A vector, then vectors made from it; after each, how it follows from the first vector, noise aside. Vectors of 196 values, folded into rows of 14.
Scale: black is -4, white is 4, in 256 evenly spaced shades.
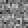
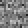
reversed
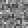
negated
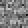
reversed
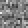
negated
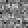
copied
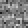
copied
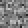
reversed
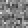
negated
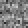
copied
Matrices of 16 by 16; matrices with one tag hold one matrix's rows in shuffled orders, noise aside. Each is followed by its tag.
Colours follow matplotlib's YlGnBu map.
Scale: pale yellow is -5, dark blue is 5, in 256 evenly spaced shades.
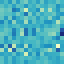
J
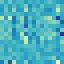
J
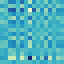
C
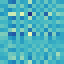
C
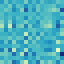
J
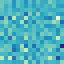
J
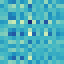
C
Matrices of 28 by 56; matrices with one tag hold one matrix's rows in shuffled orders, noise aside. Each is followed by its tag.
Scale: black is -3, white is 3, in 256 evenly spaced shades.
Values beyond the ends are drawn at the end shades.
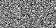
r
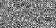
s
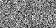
r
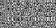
s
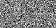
r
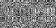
s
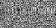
s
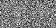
r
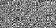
s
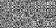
s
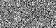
r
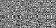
s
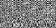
s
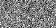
r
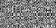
s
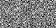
r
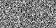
r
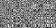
s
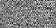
s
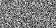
r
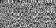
s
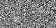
r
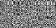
s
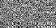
s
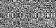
s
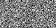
r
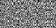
s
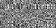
s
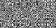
s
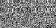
s
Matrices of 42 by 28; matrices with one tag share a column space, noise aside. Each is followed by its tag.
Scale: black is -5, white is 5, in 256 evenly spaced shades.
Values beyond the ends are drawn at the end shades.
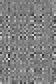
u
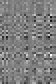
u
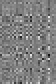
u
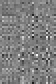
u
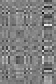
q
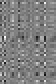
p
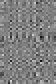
p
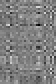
q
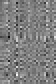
p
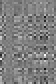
u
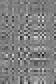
u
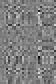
q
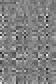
u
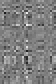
q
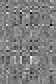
q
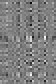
p
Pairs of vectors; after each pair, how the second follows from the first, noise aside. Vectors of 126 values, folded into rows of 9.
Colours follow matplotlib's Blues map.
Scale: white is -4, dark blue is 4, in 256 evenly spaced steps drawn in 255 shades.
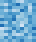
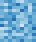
copied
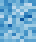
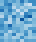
copied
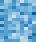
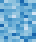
sign-scrambled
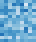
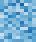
sign-scrambled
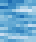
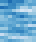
copied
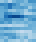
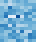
sign-scrambled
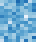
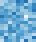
copied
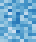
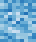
sign-scrambled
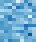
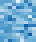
copied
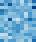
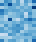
copied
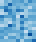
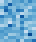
copied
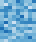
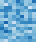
copied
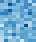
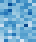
copied
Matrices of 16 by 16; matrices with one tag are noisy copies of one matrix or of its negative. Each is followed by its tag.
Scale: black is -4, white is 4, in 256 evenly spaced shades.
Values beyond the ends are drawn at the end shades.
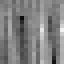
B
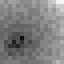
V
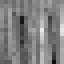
B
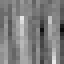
B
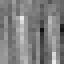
B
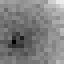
V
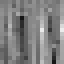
B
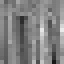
B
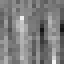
B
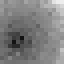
V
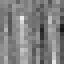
B
